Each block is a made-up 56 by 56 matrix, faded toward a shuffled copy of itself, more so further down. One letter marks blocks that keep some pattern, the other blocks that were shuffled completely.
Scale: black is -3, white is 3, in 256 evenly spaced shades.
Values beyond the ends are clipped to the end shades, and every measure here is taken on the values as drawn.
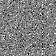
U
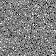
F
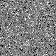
F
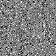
U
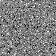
F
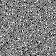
F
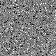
F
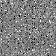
U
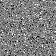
F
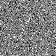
F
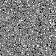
U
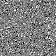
U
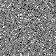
U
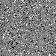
F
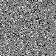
U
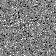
F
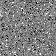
F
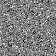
U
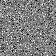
F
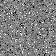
F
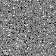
U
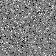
F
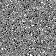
F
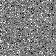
U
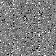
U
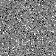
U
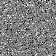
U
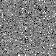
U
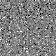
U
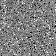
F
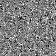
U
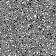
F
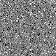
U
